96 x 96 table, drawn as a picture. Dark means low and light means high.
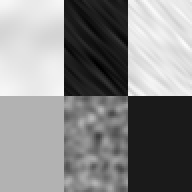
It is made of 2 by 3 panels. Panel 1,1: very high, smooth, faint in contrast. Panel 1,2: very low, slanting down to the right, faint in contrast. Panel 1,3: very high, slanting down to the right, faint in contrast. Panel 2,1: high, flat. Panel 2,2: middling, blotchy. Panel 2,3: very low, flat.
